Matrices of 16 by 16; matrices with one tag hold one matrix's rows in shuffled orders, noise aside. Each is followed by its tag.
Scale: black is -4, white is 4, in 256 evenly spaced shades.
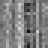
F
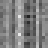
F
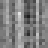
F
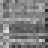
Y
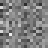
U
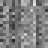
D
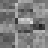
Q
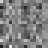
U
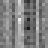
F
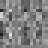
U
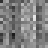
D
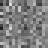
U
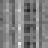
F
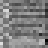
Y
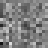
U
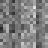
D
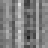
F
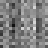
D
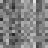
D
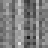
F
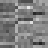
Q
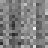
D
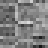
Q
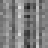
F
